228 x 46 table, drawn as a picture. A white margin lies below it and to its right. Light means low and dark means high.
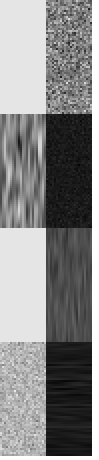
It is made of 4 by 2 panels. Panel 1,1: very low, flat. Panel 1,2: middling, fine-grained, strong in contrast. Panel 2,1: middling, streaked downward, strong in contrast. Panel 2,2: very high, fine-grained, faint in contrast. Panel 3,1: very low, flat. Panel 3,2: high, streaked downward, faint in contrast. Panel 4,1: low, fine-grained. Panel 4,2: very high, streaked across, faint in contrast.
